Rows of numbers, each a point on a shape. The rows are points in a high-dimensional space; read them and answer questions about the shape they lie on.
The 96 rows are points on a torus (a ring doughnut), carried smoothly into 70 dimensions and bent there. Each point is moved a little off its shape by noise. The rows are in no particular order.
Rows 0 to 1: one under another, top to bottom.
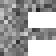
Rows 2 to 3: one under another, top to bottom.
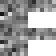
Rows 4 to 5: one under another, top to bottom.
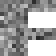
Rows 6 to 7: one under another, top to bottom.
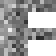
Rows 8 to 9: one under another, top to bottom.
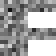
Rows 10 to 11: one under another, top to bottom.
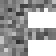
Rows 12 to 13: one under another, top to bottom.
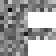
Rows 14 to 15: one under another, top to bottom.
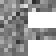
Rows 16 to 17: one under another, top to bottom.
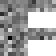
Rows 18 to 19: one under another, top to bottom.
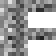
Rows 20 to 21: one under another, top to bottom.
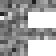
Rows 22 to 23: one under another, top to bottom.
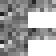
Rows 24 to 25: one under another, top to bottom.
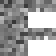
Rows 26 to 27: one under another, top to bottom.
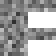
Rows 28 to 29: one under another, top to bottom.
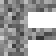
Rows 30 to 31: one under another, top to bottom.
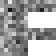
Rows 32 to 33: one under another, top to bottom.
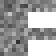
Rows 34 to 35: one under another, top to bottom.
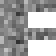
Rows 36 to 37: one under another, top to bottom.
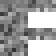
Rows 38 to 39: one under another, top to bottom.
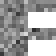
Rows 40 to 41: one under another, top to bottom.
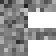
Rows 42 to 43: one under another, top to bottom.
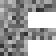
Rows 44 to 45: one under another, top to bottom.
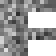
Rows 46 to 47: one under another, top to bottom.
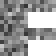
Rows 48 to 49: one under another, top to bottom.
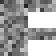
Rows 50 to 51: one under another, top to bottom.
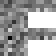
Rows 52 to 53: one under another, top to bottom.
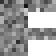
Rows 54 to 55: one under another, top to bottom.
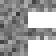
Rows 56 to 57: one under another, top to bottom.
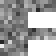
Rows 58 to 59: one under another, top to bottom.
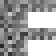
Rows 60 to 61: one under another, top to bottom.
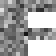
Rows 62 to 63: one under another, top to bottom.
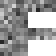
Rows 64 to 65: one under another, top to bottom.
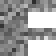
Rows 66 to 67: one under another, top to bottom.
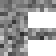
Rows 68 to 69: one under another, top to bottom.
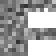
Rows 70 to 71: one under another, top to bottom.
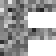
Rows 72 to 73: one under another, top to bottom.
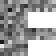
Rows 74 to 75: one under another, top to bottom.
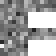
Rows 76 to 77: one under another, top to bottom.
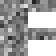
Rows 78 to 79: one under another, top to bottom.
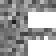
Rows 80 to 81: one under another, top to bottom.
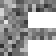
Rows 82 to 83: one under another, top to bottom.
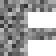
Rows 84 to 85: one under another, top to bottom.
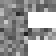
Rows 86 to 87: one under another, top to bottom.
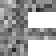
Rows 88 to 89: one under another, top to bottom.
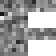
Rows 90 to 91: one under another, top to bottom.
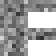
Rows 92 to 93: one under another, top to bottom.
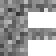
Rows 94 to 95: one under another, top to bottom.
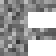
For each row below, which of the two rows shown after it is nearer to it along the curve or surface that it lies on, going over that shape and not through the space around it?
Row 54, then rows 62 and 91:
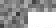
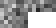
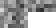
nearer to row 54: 62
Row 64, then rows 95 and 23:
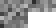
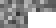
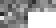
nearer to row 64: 23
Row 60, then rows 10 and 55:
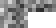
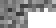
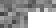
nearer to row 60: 10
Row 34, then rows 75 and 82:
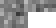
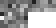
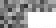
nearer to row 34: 82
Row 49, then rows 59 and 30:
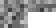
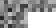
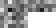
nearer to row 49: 59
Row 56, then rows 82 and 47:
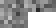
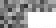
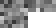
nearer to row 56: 82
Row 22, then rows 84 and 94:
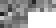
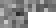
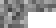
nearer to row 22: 84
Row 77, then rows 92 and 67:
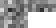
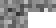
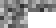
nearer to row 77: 92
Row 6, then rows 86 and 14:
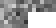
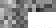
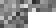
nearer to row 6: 14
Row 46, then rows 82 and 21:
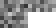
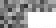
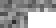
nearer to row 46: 82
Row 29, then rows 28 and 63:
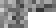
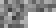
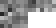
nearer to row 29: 28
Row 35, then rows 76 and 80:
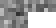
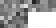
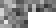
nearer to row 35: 80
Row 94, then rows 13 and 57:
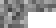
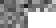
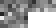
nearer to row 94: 13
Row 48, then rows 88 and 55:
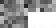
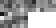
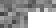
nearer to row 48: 88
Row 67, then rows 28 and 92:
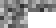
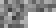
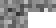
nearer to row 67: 28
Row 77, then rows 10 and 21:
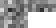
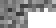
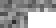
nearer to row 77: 10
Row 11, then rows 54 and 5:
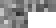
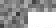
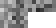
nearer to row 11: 54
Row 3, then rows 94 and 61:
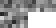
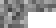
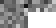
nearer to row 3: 61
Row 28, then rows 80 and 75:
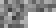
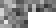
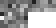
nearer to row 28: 80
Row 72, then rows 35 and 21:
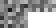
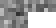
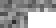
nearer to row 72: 35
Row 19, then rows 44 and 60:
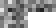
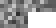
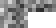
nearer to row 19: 60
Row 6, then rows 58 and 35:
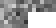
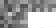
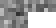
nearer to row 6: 35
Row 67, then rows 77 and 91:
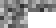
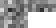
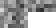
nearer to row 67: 91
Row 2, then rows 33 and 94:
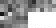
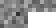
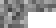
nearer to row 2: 33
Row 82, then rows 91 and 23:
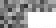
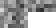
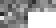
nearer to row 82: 91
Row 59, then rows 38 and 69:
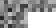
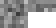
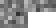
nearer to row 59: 38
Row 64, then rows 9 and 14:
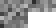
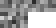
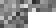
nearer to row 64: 14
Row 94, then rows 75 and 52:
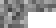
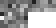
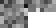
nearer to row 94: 52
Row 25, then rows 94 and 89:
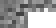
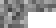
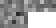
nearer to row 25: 94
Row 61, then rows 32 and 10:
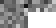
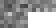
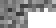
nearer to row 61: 10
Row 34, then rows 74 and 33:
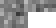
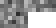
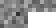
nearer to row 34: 74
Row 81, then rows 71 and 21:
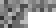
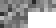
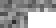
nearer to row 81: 21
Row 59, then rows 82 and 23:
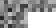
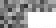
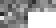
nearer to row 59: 82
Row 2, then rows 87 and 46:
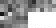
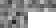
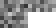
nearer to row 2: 87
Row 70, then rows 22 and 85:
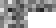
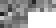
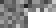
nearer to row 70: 85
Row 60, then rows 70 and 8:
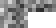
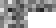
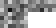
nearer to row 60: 70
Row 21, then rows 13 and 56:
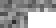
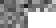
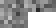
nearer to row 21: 13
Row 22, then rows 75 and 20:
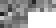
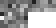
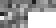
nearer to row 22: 75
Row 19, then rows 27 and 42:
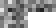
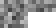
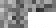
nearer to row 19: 42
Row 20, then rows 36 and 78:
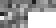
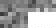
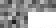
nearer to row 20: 78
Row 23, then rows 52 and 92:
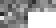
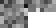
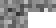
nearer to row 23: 52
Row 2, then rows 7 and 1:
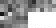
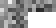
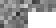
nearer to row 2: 1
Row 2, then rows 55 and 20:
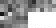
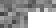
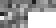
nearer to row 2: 55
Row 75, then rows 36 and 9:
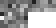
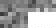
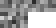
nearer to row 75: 9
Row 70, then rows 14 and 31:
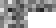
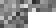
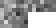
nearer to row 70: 31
